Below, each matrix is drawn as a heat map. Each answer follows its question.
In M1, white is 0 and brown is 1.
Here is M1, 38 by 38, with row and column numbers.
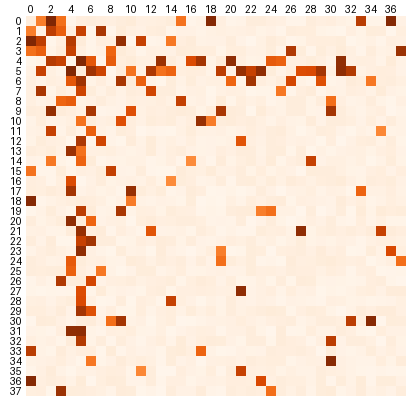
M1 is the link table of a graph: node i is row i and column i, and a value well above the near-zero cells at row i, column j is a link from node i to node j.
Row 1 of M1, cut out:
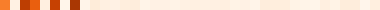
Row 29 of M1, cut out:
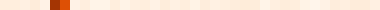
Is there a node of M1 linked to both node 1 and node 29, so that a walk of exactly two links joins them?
yes
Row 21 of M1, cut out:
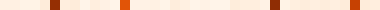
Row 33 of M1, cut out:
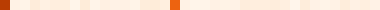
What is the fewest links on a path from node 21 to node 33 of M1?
4
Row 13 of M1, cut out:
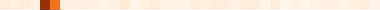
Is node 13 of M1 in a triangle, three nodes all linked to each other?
yes
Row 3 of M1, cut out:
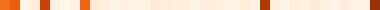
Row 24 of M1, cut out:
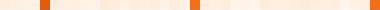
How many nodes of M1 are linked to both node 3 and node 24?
2
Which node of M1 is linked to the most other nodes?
node 5
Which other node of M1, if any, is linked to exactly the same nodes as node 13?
node 31
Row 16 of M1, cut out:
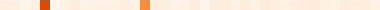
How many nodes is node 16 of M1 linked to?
2
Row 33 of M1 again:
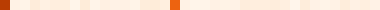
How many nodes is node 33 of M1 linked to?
2
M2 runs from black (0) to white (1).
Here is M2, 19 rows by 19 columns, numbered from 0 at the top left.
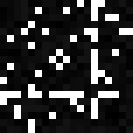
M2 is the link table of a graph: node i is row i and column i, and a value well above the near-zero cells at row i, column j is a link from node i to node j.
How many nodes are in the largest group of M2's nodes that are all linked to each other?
3
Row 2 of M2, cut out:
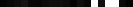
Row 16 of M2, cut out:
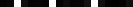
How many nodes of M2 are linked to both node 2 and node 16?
1
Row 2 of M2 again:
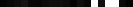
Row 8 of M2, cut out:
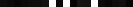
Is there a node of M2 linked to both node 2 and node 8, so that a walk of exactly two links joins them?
yes
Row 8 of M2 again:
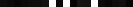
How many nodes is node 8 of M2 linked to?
3
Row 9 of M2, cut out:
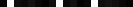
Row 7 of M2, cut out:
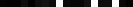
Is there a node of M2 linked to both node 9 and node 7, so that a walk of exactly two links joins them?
yes
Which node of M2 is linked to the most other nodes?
node 13
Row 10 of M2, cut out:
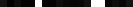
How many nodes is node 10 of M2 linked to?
3
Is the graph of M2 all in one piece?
yes
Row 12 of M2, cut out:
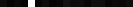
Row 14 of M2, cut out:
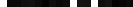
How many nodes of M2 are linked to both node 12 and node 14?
0
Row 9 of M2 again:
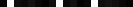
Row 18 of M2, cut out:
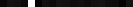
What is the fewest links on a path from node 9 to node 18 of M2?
3
